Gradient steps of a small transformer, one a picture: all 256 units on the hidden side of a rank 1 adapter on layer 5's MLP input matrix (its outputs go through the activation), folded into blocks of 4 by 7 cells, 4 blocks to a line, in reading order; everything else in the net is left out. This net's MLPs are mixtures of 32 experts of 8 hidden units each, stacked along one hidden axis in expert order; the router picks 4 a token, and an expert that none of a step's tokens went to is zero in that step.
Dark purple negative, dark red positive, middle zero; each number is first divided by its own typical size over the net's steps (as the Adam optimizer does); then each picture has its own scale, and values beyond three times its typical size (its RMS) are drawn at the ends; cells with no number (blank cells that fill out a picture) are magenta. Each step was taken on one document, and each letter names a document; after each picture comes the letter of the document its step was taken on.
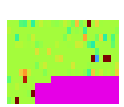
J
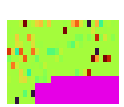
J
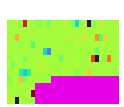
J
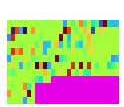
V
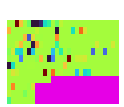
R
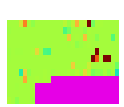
J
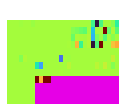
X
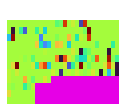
V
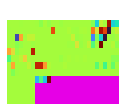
X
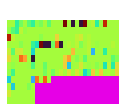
V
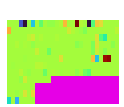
J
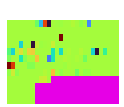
R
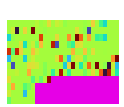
V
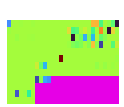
X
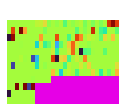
V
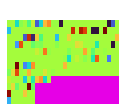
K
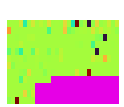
J
